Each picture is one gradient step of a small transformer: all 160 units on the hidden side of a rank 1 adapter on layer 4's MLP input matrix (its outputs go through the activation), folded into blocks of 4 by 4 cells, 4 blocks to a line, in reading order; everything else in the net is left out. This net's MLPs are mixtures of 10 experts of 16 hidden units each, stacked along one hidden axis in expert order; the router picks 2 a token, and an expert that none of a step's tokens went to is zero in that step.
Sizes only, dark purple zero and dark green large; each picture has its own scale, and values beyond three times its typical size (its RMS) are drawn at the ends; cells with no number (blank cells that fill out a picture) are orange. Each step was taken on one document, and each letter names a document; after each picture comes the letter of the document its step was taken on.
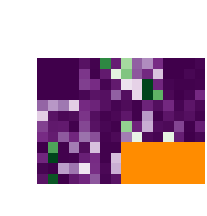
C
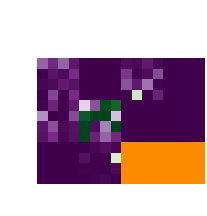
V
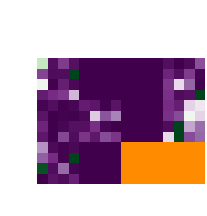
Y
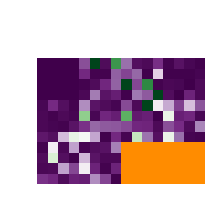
C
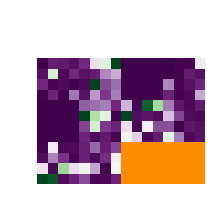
C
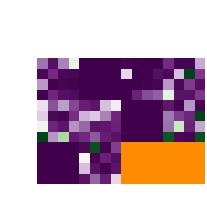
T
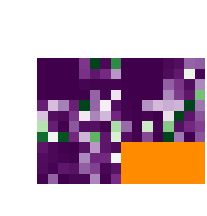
T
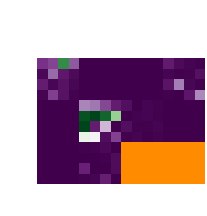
V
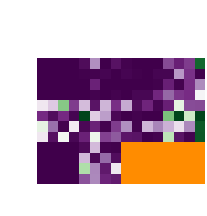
T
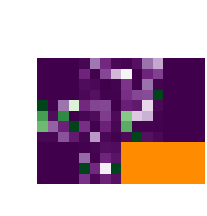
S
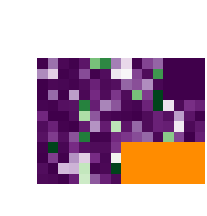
C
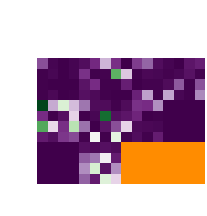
S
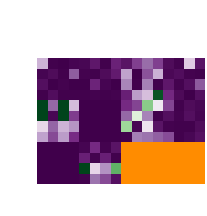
S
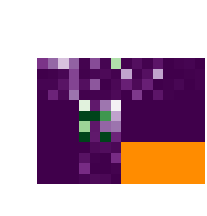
V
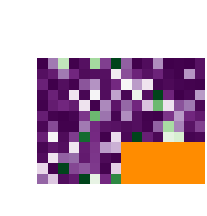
C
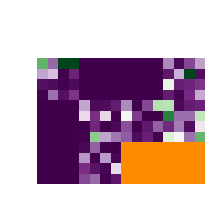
T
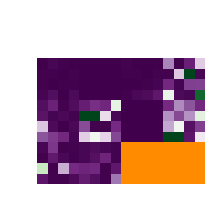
T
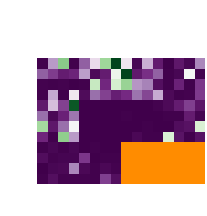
C
